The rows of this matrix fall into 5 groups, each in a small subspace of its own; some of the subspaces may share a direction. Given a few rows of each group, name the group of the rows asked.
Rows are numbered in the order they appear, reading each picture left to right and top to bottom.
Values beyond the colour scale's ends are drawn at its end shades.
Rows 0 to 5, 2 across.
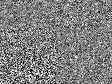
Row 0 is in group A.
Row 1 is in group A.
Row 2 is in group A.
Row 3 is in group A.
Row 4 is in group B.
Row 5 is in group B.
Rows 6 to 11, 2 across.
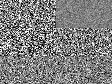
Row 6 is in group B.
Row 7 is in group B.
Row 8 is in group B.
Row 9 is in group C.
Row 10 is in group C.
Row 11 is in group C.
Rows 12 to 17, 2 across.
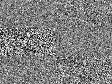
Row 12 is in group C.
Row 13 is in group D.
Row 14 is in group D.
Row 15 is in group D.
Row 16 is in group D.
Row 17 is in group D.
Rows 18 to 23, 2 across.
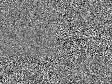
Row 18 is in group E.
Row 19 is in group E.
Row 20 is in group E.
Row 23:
E
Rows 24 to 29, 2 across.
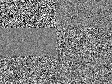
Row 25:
A
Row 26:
C
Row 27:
D
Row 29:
C
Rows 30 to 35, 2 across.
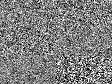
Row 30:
B
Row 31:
D
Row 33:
B
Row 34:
B
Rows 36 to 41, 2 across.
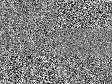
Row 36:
B
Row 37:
D
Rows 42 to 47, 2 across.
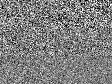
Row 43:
B
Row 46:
D
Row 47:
D
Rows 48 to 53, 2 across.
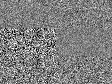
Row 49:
B
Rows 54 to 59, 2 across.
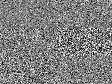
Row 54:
B
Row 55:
B
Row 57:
D
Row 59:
A
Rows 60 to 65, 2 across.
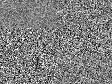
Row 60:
B
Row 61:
B
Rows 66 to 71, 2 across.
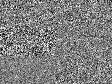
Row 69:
B
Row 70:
A
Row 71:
A
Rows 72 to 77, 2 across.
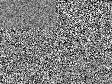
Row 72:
A
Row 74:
A
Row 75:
E
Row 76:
A
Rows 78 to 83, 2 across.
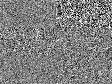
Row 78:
D
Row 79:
A
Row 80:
E
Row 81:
B
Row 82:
A
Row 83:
C
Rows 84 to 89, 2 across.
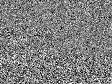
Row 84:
C
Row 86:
B
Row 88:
D
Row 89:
B
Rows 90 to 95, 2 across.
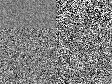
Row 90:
D
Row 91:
B
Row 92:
B
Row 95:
B
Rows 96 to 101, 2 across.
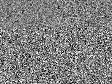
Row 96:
C
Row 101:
E
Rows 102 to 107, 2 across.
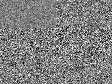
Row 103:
A
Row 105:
A
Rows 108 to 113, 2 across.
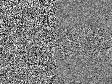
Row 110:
A
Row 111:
B
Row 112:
B
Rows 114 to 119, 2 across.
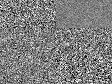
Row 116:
B
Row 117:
A
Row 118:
A
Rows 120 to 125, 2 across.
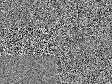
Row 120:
E
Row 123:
B
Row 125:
A
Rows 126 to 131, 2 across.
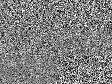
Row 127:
E
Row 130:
E
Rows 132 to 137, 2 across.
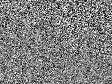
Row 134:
E
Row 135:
A
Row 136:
A
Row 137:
E
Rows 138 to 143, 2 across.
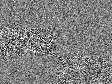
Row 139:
C
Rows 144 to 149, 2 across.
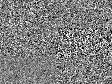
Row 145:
B
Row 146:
D
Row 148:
A
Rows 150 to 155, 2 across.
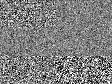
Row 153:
B
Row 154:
D
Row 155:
A
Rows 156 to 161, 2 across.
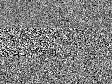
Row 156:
A
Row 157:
D
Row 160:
A
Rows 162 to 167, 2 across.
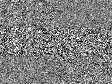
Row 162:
A
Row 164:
A
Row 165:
D
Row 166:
C
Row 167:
B
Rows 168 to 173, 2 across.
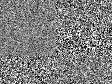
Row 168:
B
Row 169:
D
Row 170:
B
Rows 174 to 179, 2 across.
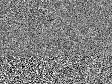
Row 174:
B
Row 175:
C
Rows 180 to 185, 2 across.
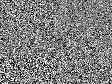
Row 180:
D
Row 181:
A
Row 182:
E
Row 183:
B
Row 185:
A
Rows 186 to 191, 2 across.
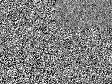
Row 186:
E
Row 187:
D
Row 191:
B
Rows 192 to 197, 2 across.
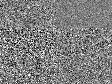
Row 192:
D
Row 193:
A
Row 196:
E
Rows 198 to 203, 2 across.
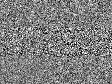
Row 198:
E
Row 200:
A
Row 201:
A
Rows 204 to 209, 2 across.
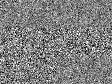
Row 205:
A
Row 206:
A
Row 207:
B
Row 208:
C
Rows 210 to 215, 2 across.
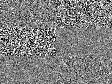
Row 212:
E
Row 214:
C
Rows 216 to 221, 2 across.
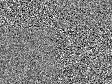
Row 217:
D
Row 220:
D
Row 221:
E
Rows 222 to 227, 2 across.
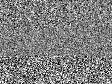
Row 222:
E
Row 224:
E
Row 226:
D
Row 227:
A
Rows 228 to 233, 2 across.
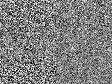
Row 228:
D
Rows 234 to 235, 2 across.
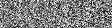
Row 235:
C
